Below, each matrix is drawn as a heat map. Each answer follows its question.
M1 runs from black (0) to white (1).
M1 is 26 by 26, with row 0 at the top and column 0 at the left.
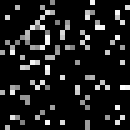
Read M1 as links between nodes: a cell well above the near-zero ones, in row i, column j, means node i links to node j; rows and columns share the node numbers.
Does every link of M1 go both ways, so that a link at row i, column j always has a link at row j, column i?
yes
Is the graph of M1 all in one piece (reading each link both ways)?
yes
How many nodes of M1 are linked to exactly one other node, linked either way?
2
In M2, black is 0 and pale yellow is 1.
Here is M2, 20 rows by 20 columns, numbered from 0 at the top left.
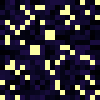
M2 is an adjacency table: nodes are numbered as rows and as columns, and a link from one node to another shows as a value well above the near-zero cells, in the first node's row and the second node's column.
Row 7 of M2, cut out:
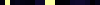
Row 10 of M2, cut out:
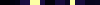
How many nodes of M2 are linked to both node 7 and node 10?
0
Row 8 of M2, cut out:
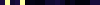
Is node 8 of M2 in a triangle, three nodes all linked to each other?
yes
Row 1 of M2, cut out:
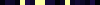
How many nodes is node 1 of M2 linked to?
4
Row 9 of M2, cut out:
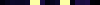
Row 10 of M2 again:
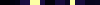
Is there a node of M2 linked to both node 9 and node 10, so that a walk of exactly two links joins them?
yes
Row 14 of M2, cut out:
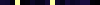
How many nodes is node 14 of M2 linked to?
2
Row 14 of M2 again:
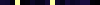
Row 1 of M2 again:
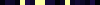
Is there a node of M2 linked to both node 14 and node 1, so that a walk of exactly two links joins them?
no
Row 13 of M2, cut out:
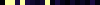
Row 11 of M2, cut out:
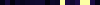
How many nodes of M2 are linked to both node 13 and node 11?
0
